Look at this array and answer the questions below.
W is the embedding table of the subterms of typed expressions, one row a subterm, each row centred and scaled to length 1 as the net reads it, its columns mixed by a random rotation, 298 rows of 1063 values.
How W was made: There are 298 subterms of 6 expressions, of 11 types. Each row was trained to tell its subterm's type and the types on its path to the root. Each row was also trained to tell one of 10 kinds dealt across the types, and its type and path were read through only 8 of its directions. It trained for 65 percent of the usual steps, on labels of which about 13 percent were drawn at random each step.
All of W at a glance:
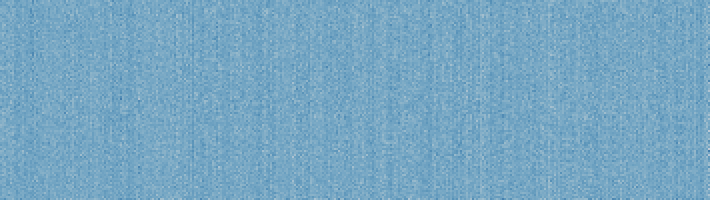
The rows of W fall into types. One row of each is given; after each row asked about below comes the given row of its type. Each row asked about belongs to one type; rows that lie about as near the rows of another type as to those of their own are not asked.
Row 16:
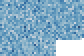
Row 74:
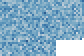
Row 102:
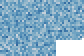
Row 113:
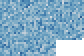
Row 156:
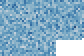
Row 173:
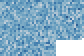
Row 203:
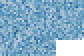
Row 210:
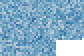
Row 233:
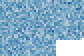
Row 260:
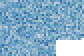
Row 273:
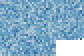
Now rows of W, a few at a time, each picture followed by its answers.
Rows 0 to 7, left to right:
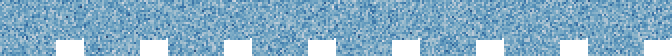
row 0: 16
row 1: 113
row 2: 156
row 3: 273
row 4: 113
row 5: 210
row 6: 173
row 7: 173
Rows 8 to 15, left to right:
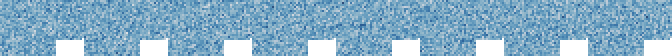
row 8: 210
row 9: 233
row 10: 156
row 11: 102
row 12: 173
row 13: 260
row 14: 203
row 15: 203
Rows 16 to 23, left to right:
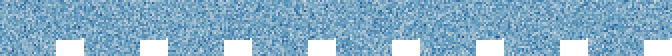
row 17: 203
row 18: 210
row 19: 74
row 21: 173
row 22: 273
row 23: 173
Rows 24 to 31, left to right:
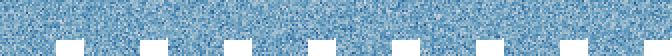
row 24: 74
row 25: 74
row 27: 203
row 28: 102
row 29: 173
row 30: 233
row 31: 210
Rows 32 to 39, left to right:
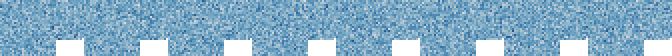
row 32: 203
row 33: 210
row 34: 273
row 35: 74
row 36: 233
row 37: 102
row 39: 233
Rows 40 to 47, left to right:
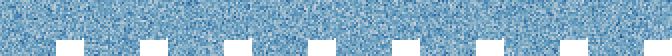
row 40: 210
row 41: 74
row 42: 16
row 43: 273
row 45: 260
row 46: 74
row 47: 74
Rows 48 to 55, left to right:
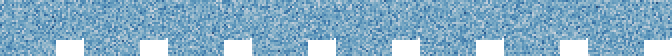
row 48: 113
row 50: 74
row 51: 273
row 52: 113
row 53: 74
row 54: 156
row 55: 203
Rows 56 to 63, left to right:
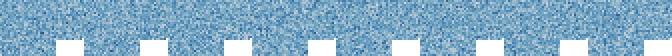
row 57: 210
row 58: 273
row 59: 102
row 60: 156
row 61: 260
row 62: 113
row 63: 102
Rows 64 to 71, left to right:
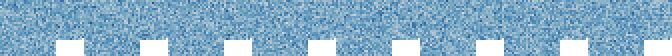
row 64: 156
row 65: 203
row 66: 273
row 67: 203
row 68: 173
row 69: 16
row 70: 260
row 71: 74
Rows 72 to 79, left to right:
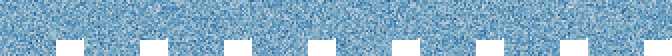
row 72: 273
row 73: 102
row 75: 233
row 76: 113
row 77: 273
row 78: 74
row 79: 273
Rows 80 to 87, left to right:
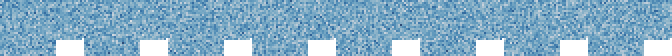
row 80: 156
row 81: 156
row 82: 173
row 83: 173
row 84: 156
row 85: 273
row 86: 74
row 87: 260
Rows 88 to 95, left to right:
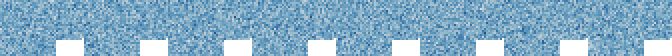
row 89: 113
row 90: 233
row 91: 233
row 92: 210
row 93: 273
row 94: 156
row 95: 102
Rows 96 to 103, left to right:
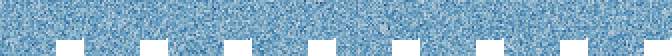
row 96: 210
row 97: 210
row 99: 113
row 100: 210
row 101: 113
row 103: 203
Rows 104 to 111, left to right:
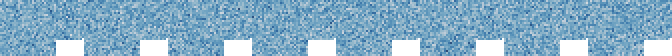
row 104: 210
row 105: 156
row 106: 210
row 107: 156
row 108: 113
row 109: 273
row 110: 173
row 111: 16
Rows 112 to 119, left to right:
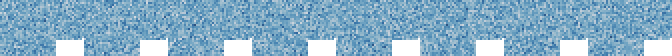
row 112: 173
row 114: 16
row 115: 210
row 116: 102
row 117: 173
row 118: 173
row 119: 16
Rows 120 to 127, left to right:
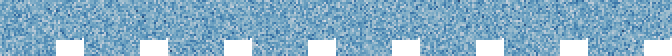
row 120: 210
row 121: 113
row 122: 273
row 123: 102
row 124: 102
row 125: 173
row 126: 113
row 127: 113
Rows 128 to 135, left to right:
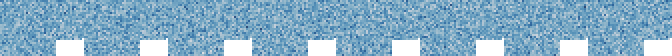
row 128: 74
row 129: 156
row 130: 16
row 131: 102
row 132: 102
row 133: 102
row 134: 16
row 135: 233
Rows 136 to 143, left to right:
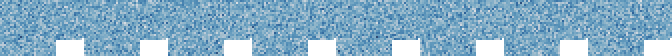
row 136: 102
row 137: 74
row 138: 156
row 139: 173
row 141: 74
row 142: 260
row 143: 74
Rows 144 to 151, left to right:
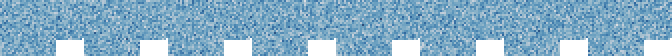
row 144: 203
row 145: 203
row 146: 173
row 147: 156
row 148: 173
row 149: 102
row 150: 233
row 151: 260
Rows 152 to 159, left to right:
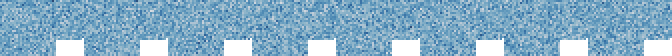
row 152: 113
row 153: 113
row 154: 273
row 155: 102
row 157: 273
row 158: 260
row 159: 16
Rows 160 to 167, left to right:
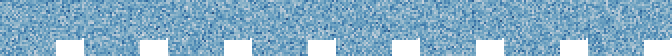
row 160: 16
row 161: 156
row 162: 210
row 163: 156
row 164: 233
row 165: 113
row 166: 273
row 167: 113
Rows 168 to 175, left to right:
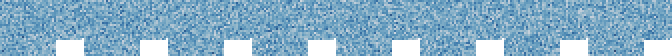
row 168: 16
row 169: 260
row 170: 113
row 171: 173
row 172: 102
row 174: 203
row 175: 273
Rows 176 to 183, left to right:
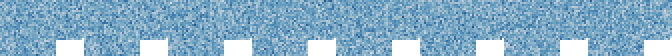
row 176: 102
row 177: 102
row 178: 102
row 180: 16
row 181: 203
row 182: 102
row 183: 74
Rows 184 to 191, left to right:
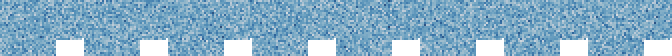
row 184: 173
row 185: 260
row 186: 203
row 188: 113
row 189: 102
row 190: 203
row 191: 273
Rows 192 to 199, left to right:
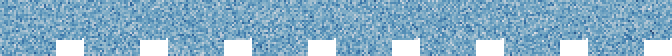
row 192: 273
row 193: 210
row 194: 102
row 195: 113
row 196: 173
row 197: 233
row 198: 203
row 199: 273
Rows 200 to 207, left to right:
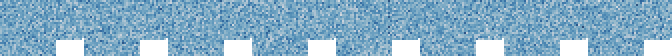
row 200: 74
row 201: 156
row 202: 113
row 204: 113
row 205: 260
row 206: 173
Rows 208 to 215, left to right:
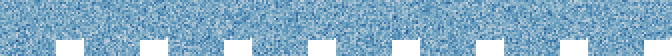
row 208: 173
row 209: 16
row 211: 173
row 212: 203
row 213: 74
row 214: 74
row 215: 203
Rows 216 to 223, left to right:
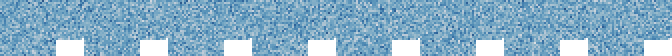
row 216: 260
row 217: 74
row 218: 260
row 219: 260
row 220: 74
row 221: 203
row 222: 16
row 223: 102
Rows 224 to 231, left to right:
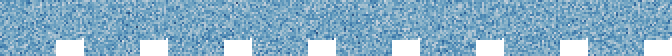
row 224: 156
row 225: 203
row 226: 203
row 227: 273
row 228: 102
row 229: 273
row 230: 203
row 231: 102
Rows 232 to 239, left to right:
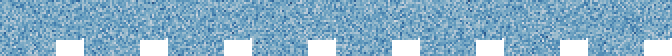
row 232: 16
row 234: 156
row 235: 74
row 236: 74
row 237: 210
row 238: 273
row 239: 233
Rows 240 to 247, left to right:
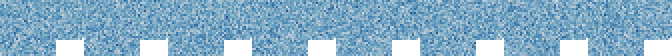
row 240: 203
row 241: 210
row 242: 203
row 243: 16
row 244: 16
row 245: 203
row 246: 74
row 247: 102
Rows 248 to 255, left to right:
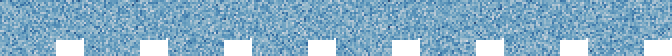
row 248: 16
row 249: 113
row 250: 210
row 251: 210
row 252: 113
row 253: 16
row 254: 260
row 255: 173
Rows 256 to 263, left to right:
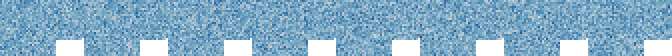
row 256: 233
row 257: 113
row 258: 210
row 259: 113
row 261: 233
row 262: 203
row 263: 16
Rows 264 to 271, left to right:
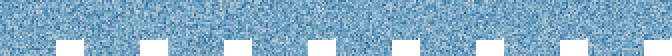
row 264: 156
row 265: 102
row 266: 273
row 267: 233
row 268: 210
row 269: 74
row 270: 102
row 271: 102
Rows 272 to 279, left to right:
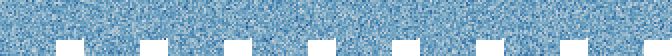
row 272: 260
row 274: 233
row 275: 233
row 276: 16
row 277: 260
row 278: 102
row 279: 156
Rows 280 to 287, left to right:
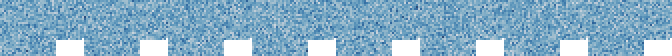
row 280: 273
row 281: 156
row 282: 233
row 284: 16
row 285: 16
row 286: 74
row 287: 203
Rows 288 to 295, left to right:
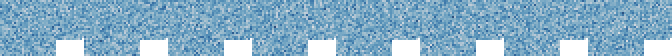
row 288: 203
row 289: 16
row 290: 273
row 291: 74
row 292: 233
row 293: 102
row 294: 16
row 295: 203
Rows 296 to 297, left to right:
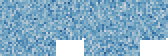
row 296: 210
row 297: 173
